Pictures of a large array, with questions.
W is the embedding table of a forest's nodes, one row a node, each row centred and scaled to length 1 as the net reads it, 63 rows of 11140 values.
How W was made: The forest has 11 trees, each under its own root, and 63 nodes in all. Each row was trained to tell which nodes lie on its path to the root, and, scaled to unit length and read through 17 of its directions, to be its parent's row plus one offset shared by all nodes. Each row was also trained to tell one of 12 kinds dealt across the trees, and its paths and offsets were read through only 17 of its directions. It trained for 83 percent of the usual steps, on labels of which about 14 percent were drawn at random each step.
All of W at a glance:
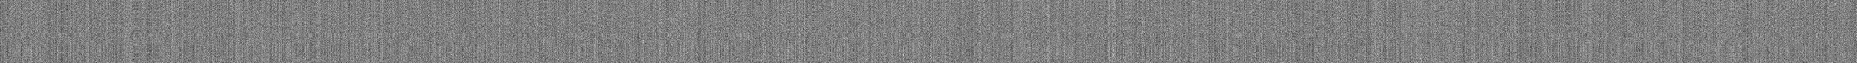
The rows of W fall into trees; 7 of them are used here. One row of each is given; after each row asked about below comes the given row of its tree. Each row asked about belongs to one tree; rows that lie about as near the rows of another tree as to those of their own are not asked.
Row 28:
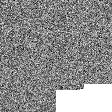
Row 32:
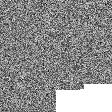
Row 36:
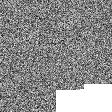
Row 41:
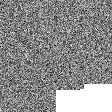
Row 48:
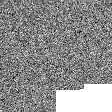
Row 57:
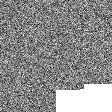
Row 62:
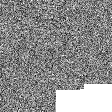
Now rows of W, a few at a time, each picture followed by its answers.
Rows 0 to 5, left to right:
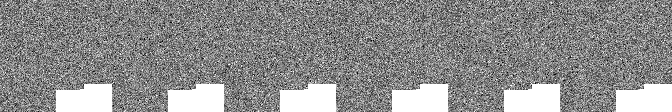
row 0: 57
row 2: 62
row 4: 57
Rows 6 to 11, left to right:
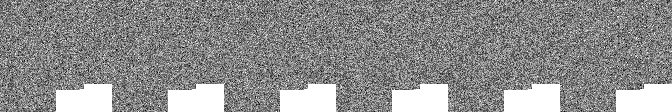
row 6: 28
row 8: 48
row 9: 48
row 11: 57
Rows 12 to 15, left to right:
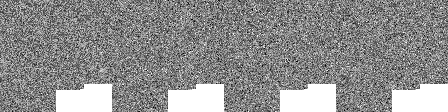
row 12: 57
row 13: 36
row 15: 57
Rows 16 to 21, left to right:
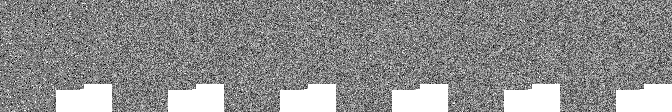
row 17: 41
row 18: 28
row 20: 57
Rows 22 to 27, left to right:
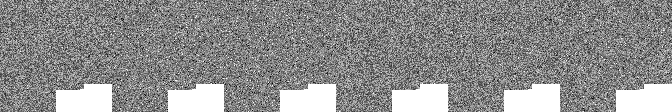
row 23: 48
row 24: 48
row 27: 57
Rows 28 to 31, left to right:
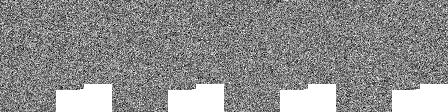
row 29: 57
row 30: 48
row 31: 48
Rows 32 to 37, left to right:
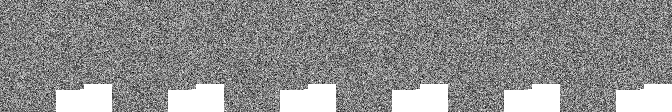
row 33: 36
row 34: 36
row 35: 36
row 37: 41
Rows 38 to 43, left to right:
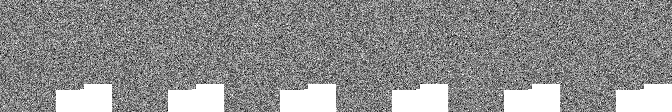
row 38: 62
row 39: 36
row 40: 48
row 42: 48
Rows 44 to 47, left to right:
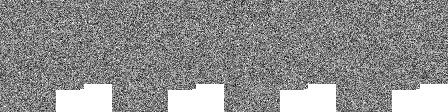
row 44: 62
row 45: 32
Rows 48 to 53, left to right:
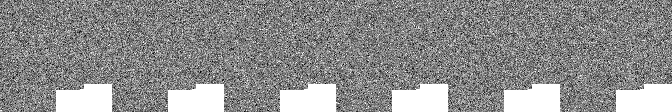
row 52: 41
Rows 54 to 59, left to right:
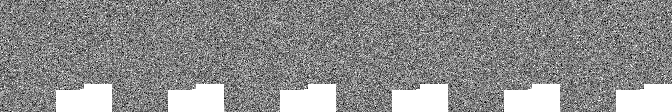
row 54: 48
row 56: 32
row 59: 28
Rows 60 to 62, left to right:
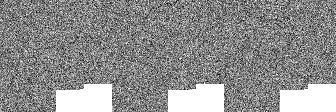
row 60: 28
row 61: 57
